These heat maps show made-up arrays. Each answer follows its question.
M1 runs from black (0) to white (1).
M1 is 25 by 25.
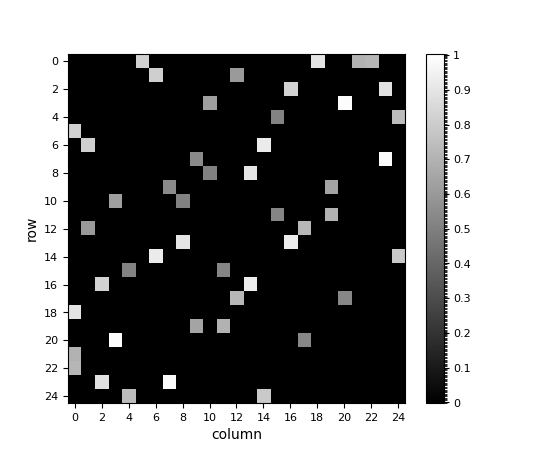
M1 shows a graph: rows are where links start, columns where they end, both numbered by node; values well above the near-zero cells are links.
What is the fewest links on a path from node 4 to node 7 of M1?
5
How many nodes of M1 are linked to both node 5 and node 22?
1
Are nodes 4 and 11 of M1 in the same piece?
yes
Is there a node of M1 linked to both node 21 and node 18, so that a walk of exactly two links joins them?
yes
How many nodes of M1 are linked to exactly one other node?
4
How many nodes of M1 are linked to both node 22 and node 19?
0
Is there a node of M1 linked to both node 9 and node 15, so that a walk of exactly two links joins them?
no
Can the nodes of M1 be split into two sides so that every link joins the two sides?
yes
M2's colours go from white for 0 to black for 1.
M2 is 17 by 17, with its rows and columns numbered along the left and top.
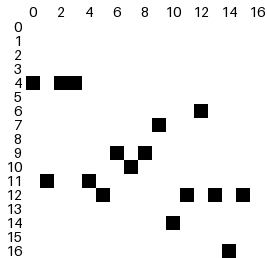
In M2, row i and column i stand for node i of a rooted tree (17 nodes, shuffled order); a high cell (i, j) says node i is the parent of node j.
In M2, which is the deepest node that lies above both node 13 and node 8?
9
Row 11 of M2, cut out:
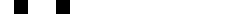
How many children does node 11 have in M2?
2
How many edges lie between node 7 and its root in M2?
3
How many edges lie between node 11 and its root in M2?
7
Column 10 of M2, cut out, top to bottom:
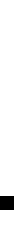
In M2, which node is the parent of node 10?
14
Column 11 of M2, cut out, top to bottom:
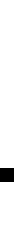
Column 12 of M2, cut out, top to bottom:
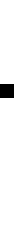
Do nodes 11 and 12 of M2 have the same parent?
no
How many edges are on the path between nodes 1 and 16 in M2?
8
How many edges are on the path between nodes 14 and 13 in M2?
6
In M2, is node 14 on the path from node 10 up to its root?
yes
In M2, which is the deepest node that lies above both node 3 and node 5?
12
